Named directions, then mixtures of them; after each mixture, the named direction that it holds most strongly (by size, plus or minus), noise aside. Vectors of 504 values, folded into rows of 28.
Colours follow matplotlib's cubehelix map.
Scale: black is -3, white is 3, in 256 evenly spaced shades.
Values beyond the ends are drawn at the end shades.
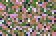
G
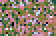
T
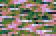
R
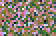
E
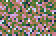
G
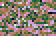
E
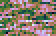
R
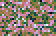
E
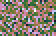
G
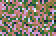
G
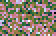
G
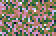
G
